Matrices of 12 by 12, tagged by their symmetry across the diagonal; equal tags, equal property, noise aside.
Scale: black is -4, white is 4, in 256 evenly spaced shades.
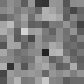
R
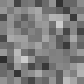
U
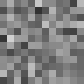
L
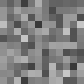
L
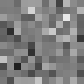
L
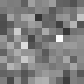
R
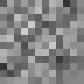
U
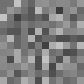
U
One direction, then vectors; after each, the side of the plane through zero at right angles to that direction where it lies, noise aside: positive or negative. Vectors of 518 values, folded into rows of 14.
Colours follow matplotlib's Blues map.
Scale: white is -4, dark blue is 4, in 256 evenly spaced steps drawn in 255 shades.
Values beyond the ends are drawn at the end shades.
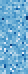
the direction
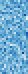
negative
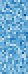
negative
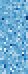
positive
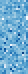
negative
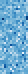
positive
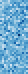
negative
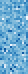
negative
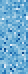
negative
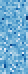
positive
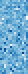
negative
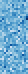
positive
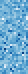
negative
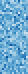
positive
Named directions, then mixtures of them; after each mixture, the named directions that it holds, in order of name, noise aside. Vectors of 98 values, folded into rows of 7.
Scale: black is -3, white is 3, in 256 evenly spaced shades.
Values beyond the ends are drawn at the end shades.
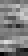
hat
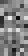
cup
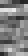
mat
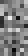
cup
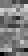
cup, hat, mat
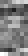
hat, mat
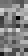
cup, hat, mat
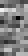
cup, mat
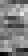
hat, mat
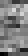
hat, mat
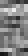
hat, mat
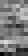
hat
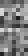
cup, hat, mat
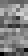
cup, hat, mat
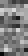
cup, hat, mat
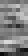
hat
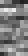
mat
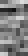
mat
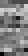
cup, hat, mat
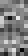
cup, hat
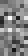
cup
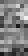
cup, hat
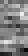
hat
